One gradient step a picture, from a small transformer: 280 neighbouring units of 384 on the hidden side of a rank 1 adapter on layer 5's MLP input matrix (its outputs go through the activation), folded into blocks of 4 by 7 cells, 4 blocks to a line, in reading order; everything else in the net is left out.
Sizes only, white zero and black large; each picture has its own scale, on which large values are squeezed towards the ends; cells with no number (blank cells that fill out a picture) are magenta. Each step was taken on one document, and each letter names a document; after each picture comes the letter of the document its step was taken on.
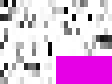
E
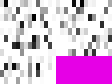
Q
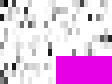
E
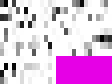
E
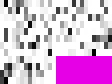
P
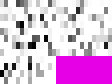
Q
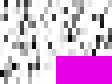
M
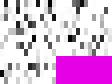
M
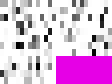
P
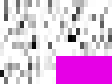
M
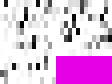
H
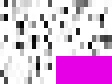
P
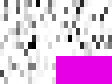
M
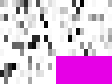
Q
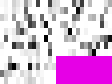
P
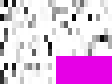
E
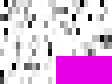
E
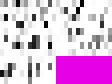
Q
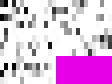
E
